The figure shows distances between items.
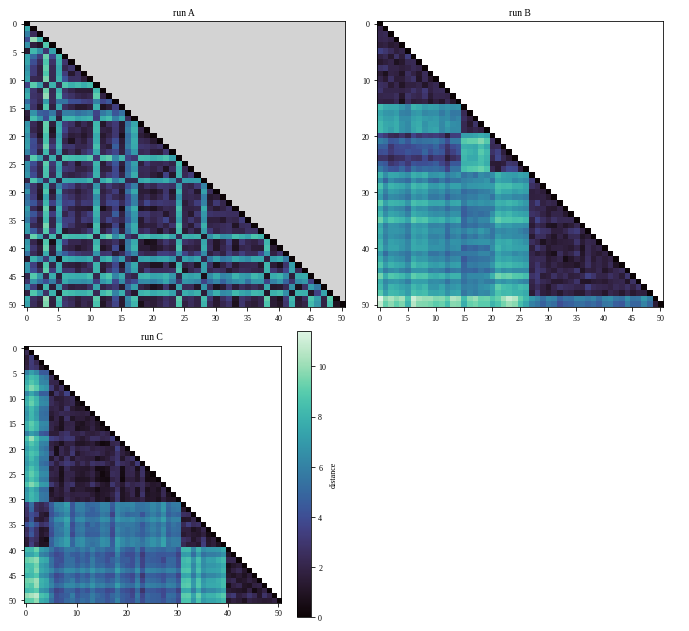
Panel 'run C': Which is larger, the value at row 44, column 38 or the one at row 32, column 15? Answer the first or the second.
the first
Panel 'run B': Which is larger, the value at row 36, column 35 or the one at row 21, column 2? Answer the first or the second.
the second
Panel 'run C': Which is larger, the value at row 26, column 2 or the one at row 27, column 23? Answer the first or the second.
the first
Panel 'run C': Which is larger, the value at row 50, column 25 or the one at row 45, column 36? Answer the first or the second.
the second
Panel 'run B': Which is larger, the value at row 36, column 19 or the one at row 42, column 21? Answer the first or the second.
the second
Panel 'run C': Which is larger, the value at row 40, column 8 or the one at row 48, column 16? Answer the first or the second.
the first
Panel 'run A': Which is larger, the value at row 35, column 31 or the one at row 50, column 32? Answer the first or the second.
the second
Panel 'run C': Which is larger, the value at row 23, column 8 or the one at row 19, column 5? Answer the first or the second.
the first
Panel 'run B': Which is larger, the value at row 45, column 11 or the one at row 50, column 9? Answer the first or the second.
the second
